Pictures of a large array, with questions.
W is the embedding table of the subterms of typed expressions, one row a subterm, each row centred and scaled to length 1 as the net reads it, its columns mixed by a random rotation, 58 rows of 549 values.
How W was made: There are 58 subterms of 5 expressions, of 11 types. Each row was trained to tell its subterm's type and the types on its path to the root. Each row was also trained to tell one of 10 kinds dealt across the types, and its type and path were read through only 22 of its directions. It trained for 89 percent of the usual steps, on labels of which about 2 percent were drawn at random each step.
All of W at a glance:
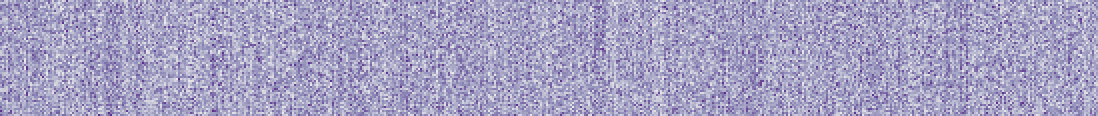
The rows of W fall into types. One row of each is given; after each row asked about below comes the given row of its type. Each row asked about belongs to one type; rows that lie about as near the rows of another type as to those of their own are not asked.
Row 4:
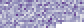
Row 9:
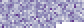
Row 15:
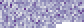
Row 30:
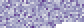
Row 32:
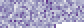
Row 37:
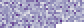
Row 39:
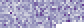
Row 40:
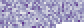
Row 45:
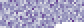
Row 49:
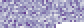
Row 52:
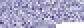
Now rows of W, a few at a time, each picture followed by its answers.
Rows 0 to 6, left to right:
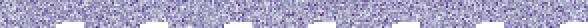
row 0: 4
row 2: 40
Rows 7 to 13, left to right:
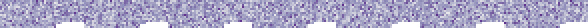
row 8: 32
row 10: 37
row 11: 15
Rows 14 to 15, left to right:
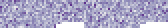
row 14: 40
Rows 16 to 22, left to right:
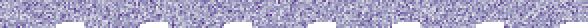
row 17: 45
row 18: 45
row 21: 4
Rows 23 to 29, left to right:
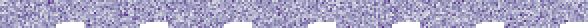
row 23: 30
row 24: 39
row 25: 37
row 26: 37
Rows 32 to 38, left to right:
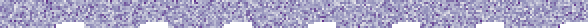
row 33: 32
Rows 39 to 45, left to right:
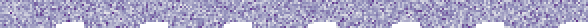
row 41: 30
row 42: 15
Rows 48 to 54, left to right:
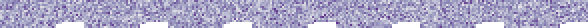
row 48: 15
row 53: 30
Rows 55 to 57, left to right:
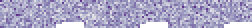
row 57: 52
